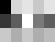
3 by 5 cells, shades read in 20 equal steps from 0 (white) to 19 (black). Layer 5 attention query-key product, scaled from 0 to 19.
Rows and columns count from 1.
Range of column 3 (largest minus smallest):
4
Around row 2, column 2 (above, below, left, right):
3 6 15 0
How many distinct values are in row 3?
3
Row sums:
30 49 25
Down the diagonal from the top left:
19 12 4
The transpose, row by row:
19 15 4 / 3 12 6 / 2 0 4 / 4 10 6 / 2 12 5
